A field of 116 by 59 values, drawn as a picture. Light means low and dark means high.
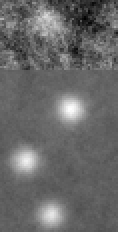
Dips: four. Ninth with the highest average: top right. Histogram: skewed, a long tail of low values. Average level on the scale: 60%. Ninth with the lowest average: centre. Seam: horizontal, 30% of the way down, the bottom part calmer.
